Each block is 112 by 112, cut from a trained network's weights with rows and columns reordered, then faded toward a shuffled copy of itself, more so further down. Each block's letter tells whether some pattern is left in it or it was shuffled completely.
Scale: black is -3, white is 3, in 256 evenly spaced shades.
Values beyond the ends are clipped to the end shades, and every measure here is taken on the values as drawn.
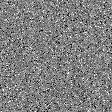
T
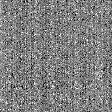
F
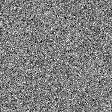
T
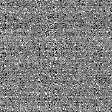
F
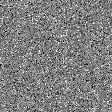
T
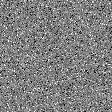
T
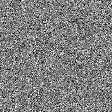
F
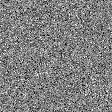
T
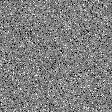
T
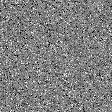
T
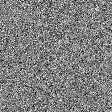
T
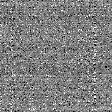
F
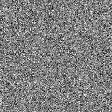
F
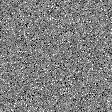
T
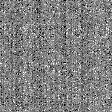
F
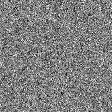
F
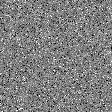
T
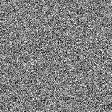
F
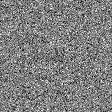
T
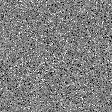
T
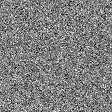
T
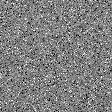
T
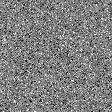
T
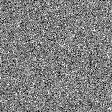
T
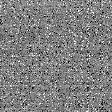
F
